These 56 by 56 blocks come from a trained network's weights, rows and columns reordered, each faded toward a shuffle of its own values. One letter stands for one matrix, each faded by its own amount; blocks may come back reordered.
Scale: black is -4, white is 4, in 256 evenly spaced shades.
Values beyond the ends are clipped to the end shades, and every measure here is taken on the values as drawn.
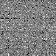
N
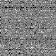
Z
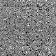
N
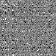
Z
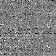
N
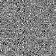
N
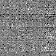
Z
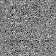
N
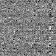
Z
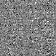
N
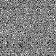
N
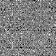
Z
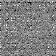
Z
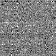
Z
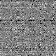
Z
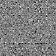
N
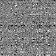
Z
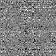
Z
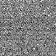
N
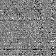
Z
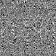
N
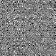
Z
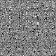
N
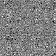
N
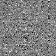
N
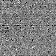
N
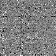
N
